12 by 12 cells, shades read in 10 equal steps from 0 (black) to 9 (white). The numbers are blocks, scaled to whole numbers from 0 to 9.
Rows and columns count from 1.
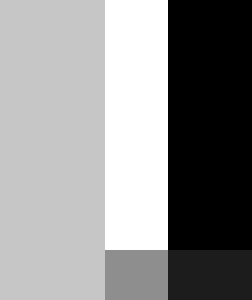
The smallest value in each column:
7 7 7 7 7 5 5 5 0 0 0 0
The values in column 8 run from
5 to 9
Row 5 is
7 7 7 7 7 9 9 9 0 0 0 0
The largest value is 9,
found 30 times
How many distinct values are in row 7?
3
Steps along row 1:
same same same same up same same down same same same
